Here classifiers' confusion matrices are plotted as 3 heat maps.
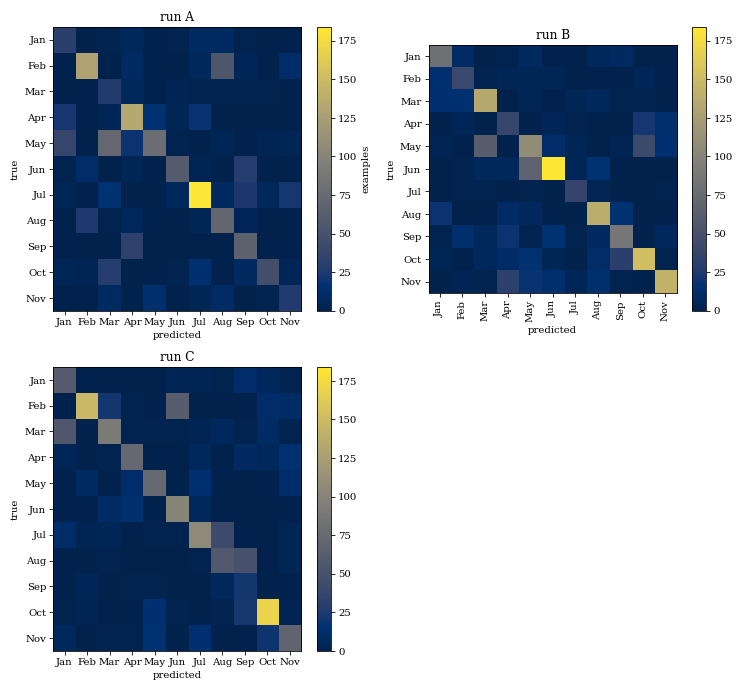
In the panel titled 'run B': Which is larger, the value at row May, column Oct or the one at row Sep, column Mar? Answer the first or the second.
the first
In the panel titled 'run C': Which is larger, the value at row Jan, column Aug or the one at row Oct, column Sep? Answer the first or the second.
the second
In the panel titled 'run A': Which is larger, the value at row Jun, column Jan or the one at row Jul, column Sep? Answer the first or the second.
the second
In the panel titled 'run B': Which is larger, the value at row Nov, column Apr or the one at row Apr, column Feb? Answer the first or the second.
the first
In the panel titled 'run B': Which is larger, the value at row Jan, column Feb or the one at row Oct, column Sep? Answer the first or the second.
the second
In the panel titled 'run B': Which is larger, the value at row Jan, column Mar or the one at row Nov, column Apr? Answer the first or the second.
the second
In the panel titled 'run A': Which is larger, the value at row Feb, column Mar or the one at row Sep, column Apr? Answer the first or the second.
the second
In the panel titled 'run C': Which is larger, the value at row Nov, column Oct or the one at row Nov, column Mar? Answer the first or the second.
the first
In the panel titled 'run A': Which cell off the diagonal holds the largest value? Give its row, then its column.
May, Mar
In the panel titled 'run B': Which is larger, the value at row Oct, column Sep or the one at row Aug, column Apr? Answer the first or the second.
the first
